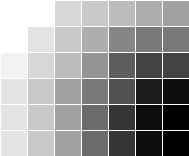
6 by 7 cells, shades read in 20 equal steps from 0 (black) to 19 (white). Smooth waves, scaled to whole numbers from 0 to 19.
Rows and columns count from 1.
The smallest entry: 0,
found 2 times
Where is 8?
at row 5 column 4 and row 6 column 4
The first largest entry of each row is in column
1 1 1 1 1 1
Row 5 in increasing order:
0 1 4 8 12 15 17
